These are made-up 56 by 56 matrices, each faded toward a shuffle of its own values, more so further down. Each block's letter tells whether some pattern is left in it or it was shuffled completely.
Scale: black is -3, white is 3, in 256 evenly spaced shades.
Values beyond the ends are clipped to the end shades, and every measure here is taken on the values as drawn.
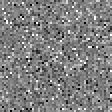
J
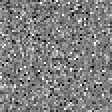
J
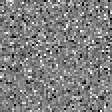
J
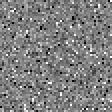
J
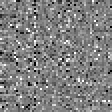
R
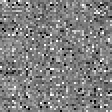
R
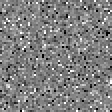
J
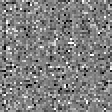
R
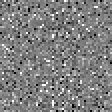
R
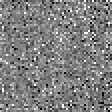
R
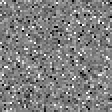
J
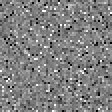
J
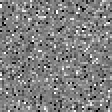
J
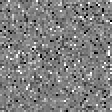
J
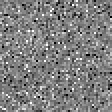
J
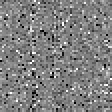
R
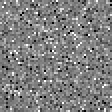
J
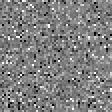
R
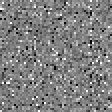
R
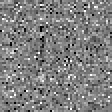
R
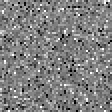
J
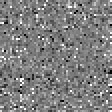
R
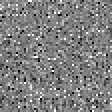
R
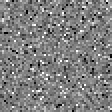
J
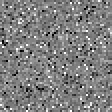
J
